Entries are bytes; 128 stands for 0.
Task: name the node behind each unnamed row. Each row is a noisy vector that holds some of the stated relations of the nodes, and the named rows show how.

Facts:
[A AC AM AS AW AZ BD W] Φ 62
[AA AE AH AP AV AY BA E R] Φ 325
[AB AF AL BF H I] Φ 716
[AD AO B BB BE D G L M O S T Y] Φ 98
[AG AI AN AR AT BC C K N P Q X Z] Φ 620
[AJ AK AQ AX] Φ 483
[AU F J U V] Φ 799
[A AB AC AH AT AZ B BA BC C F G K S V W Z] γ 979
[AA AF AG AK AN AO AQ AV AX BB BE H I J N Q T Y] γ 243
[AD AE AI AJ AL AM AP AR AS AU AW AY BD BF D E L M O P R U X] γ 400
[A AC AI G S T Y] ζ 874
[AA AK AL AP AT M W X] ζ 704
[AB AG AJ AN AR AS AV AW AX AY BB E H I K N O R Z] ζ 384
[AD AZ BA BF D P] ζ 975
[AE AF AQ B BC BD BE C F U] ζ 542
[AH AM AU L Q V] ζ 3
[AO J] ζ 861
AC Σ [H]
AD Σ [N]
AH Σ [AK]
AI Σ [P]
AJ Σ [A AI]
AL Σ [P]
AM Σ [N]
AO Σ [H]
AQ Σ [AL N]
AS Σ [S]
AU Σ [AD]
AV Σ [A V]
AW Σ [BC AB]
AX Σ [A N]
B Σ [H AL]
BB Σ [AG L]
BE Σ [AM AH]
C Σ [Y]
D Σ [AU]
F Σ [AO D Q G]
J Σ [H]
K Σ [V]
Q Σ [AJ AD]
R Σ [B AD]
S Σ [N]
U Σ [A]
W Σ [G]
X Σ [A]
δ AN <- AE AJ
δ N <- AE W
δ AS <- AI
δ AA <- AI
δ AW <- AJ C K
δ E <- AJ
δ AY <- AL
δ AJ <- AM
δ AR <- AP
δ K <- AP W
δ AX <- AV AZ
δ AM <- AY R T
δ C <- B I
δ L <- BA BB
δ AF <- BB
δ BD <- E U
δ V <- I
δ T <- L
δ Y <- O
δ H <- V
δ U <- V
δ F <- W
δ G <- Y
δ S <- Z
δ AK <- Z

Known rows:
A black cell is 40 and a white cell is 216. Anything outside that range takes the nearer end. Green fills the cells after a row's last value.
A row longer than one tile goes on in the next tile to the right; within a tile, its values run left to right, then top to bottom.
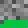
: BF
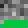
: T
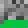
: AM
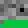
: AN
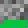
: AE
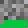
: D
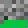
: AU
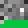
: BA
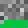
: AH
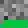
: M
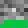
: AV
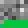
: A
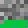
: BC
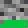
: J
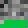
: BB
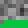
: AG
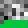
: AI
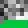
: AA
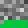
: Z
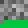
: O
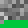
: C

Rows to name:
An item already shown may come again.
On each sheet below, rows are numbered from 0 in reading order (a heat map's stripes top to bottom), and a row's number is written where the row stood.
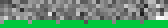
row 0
AO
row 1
F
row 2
V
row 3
BF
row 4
O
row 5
AA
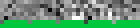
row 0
X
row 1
N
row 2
AA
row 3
AS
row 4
AO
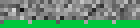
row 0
AX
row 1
L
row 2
AJ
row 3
S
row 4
G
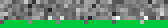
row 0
AR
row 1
AF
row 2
AB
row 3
X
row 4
I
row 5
B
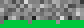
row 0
AD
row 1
AU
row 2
AC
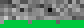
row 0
AO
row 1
AN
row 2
AL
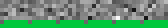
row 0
AQ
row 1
AK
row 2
P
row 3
X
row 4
H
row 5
U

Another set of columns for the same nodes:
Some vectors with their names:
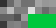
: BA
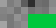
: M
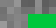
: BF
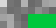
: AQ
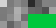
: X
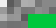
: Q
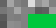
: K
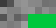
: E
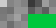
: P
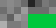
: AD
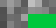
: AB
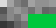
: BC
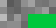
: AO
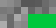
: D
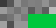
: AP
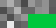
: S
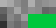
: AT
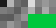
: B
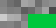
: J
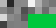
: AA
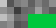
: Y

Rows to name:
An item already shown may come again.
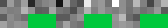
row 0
AJ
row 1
B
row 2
AX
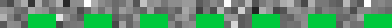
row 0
AF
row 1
AA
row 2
AH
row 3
AR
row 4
AK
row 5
A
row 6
AC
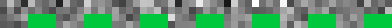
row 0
G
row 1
B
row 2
I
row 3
AA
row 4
F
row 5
AV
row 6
AS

